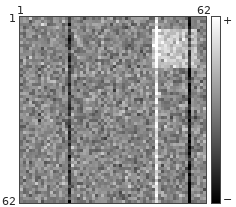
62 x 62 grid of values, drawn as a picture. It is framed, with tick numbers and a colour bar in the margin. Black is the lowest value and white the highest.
Histogram: heavy tails on both sides. Odd lines: columns 17, 46 and 57. Slope: none. Ninth with the highest average: top right. Odd patch: higher, in the top right.
